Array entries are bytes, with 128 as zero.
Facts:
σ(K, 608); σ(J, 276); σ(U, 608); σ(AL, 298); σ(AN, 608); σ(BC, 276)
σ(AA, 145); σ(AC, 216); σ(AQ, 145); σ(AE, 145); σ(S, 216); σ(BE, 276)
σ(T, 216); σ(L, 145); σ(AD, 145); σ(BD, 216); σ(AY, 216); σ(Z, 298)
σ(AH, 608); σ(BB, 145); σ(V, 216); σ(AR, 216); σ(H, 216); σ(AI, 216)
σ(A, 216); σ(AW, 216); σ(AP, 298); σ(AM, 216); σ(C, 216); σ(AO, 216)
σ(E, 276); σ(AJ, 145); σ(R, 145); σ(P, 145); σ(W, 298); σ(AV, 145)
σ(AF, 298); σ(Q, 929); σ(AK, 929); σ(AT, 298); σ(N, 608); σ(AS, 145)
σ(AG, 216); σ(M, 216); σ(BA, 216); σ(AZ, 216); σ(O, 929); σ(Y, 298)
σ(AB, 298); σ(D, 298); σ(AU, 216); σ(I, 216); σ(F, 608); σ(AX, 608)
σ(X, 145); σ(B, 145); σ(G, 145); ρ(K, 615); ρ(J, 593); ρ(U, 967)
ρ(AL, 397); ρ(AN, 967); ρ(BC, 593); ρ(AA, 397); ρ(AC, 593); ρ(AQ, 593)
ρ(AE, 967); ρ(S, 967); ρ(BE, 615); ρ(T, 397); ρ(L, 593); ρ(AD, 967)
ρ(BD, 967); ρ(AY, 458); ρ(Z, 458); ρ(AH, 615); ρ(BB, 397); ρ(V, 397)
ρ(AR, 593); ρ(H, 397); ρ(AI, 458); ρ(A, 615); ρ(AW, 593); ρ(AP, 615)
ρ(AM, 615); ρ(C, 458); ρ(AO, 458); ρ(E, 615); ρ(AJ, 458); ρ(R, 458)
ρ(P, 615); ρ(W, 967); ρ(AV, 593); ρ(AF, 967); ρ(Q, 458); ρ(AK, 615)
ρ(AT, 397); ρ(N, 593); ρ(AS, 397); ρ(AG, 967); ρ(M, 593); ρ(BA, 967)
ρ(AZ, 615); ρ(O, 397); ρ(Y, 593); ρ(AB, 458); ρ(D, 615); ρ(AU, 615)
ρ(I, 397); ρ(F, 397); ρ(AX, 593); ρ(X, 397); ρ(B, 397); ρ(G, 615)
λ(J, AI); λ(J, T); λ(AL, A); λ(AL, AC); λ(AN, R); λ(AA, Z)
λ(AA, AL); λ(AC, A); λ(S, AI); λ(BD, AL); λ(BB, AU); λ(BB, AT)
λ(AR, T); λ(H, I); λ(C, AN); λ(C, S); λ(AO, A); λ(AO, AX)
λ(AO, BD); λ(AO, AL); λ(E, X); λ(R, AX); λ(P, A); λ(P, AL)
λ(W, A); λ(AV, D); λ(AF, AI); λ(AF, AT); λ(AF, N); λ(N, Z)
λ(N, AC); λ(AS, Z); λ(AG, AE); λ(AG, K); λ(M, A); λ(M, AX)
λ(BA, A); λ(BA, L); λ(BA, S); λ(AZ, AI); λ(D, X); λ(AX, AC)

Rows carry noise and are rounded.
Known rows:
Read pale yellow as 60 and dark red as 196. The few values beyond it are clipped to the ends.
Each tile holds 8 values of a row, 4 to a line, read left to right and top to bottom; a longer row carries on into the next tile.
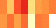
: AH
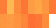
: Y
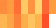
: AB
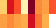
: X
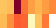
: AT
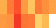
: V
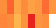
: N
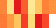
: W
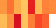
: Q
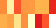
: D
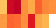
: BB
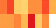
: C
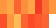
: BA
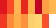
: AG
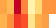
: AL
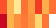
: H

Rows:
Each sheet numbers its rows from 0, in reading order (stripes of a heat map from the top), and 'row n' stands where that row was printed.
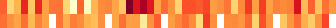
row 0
AZ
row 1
J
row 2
AU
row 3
A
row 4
AM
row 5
Z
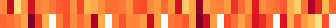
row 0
AQ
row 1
P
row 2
G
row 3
L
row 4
AD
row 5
I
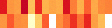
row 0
K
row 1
B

